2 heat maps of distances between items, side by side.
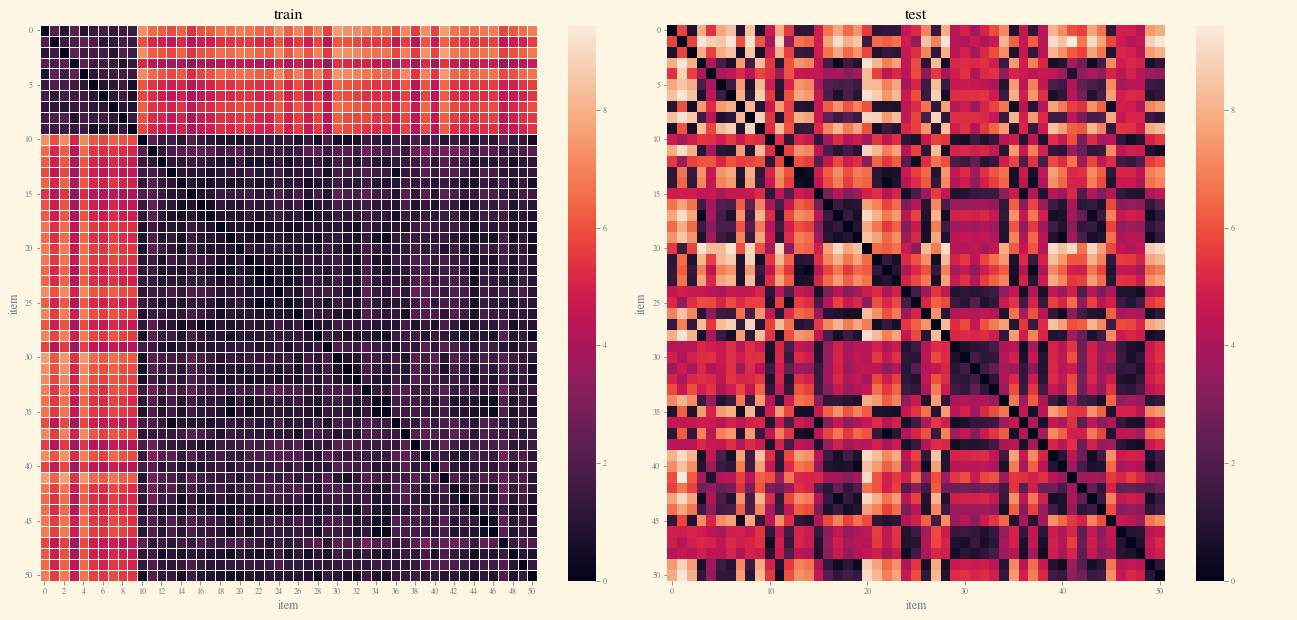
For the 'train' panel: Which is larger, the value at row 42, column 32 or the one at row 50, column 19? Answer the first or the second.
the first
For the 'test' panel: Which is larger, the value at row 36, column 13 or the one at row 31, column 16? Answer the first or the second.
the first
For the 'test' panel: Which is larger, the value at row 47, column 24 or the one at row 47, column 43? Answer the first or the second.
the second
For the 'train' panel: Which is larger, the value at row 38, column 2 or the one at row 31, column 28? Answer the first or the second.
the first
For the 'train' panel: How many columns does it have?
51
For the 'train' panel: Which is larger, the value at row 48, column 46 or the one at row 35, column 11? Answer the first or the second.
the second
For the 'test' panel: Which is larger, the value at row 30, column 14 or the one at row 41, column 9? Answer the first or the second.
the second
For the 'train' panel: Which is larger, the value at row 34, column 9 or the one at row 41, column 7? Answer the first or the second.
the second
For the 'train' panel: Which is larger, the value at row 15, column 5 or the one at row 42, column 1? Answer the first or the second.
the second
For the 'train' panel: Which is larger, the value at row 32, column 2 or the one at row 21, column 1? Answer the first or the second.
the first
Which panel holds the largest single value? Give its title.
test
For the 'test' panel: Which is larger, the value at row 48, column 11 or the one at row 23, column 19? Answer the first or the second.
the second
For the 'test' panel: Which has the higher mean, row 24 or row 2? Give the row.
2
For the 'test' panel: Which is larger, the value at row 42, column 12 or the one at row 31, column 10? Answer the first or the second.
the first
